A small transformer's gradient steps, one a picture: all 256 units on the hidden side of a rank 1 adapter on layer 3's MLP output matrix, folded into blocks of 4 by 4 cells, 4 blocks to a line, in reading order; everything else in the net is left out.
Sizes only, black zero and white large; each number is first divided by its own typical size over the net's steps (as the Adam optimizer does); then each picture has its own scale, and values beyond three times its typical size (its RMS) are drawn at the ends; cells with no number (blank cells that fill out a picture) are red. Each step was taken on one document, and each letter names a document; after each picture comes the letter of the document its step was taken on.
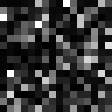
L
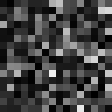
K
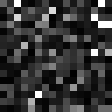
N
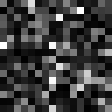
K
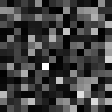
K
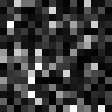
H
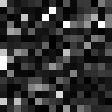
N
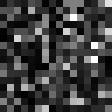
L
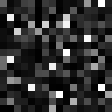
N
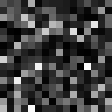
H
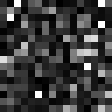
N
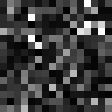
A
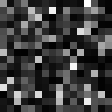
A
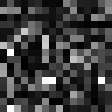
L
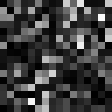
L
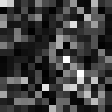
K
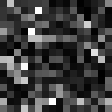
A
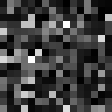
H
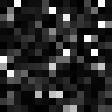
N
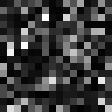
L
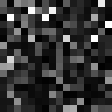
N
